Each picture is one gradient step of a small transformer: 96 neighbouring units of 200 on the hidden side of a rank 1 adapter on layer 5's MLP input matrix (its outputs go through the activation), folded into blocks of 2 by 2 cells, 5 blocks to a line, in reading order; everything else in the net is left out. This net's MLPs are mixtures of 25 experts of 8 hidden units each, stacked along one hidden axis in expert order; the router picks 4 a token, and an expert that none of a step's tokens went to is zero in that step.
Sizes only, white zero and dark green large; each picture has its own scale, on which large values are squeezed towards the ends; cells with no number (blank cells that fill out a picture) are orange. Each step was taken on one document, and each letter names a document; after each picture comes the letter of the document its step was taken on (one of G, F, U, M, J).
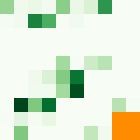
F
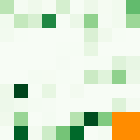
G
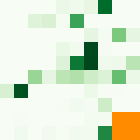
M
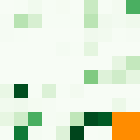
G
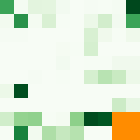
G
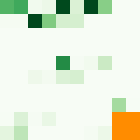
F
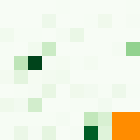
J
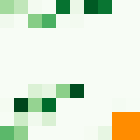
F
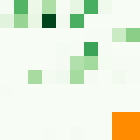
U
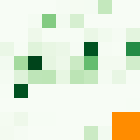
M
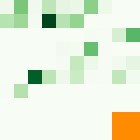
U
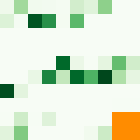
F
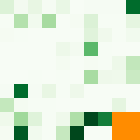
G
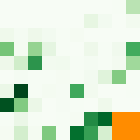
J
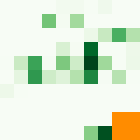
M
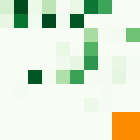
U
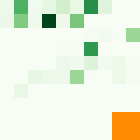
U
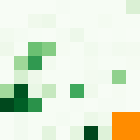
J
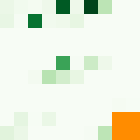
F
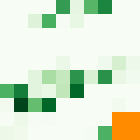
F
